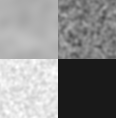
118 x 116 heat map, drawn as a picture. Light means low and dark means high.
It is made of 2 by 2 panels. Panel 1,1: low, smooth, faint in contrast. Panel 1,2: middling, blotchy. Panel 2,1: very low, blotchy, faint in contrast. Panel 2,2: very high, flat.
